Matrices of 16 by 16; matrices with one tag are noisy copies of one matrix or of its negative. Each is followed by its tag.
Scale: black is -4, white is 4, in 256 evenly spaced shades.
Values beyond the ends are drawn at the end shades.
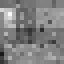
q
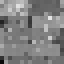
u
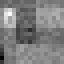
q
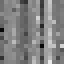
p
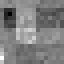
q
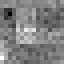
q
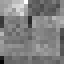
u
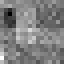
q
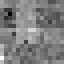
q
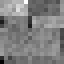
u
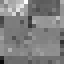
u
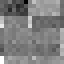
u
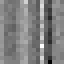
p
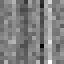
p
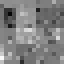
q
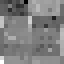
u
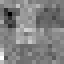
q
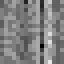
p
